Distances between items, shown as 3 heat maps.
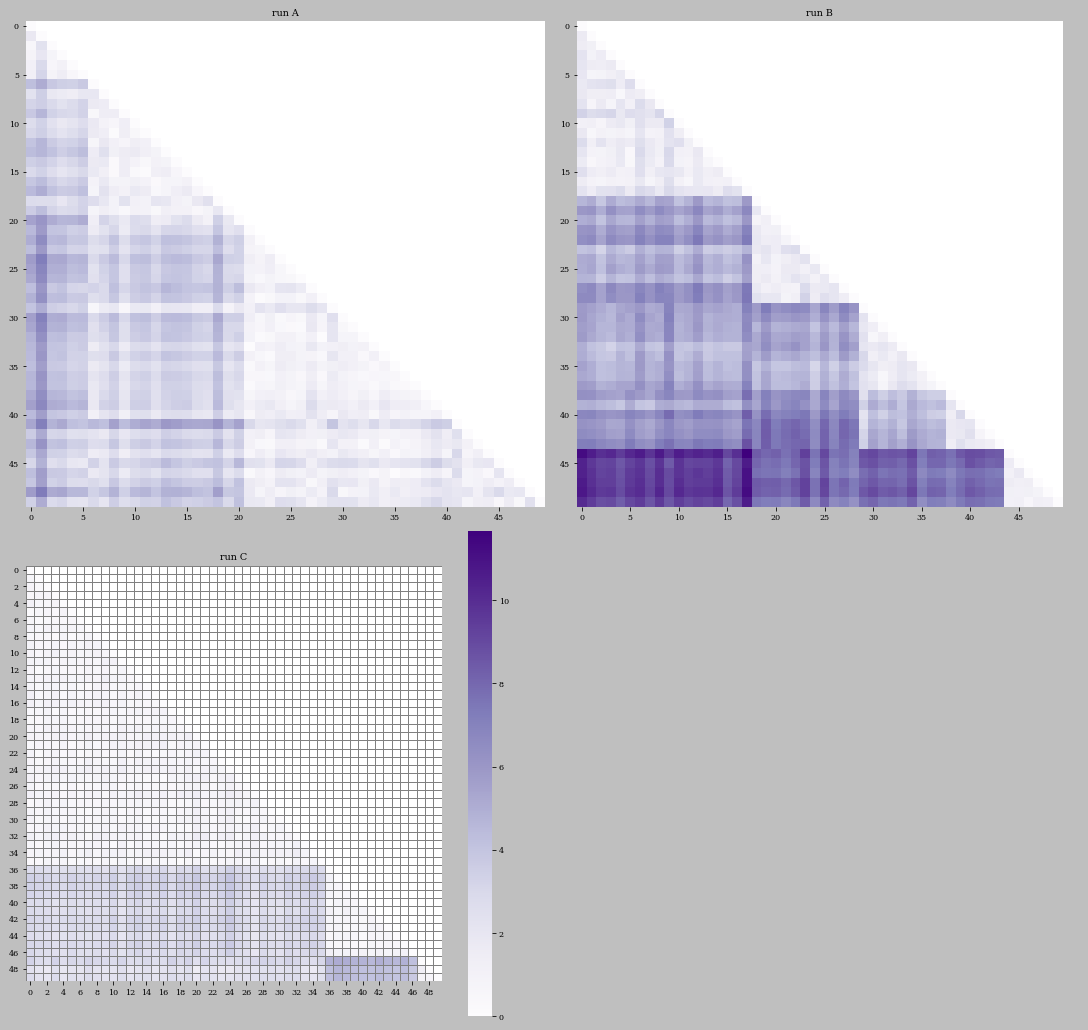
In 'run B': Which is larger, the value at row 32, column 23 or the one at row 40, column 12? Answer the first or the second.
the second
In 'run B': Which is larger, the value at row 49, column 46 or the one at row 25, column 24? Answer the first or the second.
the second
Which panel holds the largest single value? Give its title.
run B
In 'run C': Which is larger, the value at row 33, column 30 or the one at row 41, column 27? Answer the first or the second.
the second
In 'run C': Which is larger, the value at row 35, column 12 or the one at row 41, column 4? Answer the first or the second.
the second
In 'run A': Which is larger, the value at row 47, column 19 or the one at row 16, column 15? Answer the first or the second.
the first
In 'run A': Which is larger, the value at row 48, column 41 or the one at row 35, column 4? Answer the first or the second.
the second
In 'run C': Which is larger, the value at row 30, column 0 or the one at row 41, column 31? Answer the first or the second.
the second
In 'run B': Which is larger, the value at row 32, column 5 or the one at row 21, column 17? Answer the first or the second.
the second
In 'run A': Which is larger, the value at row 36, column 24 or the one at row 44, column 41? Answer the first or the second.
the second
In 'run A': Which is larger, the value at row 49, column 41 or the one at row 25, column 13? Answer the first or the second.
the second
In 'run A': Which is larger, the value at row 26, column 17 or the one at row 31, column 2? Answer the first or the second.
the second
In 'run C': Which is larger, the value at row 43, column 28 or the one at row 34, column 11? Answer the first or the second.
the first
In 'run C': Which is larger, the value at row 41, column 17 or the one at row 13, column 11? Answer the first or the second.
the first
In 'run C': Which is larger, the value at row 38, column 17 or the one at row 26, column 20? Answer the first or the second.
the first
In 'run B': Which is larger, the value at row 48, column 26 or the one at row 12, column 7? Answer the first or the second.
the first
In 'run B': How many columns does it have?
50
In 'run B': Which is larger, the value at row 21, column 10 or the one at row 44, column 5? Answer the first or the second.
the second
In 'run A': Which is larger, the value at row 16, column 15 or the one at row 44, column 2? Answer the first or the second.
the second
